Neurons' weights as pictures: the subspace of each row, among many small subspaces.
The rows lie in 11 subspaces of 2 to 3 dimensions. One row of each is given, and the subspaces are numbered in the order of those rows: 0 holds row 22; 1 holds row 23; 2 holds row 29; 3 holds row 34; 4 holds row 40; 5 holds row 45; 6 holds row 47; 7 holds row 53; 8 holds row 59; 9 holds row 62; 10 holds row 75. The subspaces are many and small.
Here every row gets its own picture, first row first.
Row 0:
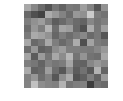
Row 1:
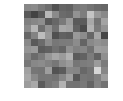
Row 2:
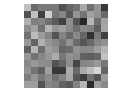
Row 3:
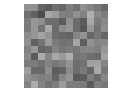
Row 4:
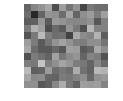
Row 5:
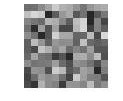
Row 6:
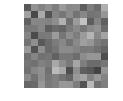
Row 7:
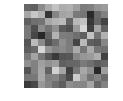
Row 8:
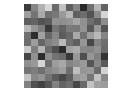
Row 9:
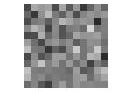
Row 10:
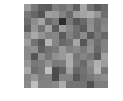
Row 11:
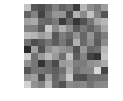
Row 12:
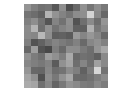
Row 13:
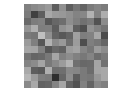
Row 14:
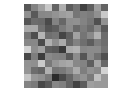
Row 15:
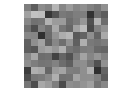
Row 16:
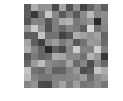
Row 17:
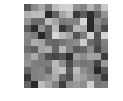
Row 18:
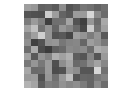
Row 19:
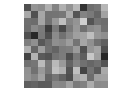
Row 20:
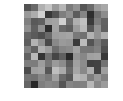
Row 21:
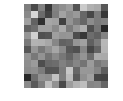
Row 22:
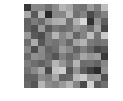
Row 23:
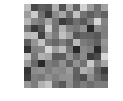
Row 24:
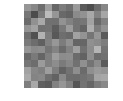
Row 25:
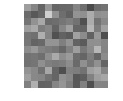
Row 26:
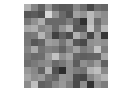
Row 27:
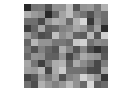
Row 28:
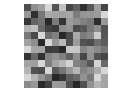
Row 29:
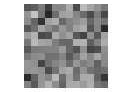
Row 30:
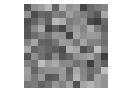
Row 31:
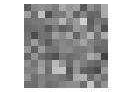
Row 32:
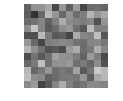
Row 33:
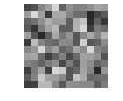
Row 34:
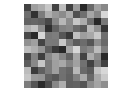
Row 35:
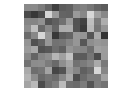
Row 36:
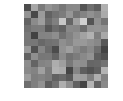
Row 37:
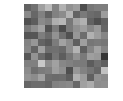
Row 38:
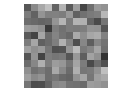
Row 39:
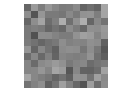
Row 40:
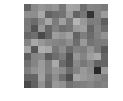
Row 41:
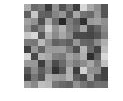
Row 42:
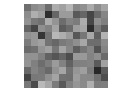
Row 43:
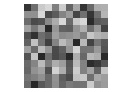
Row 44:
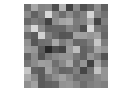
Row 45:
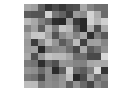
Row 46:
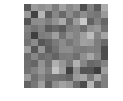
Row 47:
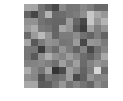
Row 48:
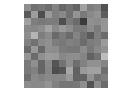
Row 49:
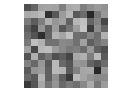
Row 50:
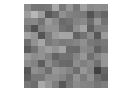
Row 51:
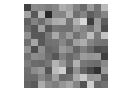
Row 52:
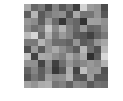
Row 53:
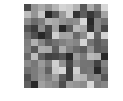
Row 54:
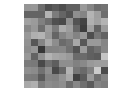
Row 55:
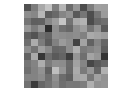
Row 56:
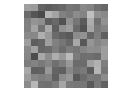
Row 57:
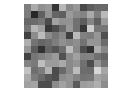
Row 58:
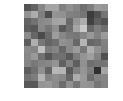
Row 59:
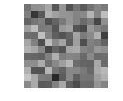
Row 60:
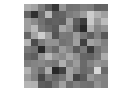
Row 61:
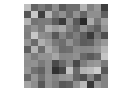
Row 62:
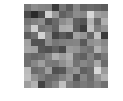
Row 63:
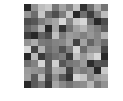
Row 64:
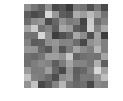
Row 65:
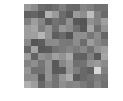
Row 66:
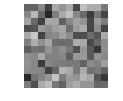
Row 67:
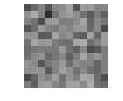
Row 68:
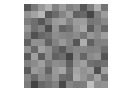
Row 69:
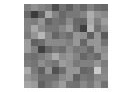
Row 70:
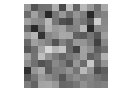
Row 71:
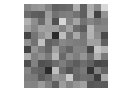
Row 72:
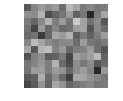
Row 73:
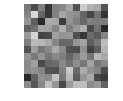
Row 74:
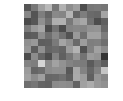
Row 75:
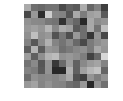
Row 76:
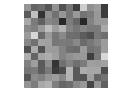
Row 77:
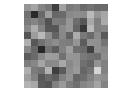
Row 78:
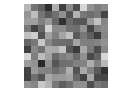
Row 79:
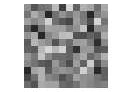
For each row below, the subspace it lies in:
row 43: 3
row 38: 3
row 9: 1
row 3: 3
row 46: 0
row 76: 10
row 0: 8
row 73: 2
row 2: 0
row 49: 1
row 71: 8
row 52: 7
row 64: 7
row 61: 0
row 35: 9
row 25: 10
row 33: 6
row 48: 10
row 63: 1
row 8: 8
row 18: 1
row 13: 8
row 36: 2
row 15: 3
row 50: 9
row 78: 9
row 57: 6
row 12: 4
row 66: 0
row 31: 10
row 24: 10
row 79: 4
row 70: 4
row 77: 6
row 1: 9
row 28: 8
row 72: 4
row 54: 5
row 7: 5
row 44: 4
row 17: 7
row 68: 8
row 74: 5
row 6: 0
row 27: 2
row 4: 5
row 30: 6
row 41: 7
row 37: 5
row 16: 1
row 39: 2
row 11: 4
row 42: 7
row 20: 3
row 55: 3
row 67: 2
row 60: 6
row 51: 0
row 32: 9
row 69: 5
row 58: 6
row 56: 3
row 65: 1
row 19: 7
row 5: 9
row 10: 8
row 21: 2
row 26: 10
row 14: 8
